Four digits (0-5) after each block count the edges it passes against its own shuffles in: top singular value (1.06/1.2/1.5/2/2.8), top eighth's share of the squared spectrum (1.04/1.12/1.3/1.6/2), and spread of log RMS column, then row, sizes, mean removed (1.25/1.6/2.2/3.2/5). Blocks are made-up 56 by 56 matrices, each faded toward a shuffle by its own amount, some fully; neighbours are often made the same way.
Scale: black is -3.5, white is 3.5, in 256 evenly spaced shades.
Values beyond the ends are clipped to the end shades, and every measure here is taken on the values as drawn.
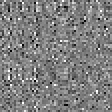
4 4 2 1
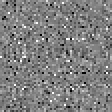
3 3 1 1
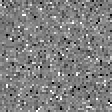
1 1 0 0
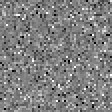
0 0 0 0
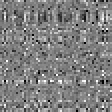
4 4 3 3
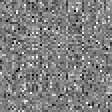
4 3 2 1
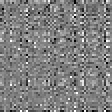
5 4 3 2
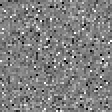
1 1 0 0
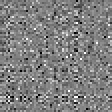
4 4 2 2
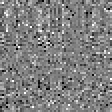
4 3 2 1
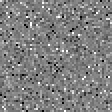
0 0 0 0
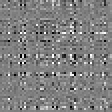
4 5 3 4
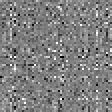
3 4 3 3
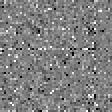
3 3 2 1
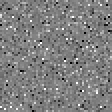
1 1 0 0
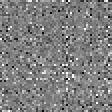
3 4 2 2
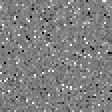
0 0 0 0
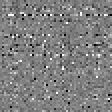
3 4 1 2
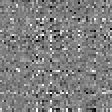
4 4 3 3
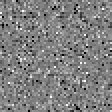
2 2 1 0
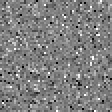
2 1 0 0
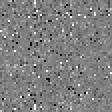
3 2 1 0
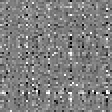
3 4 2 2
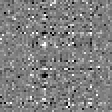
4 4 2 2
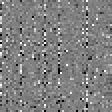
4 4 2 1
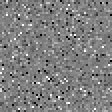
1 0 0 0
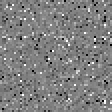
2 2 0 1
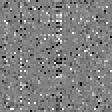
3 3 1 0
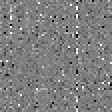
3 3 1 0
